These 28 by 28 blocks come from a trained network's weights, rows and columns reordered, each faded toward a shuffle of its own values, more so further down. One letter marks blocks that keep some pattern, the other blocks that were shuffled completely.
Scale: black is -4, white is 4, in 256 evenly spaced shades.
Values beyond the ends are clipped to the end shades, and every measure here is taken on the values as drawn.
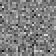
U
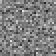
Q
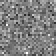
U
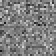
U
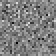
Q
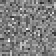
Q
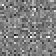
U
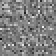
U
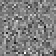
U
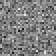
Q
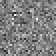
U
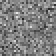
Q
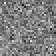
Q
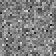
Q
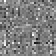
U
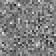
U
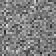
U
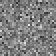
Q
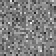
Q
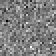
Q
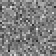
Q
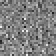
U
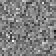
Q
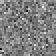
Q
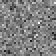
Q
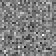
Q
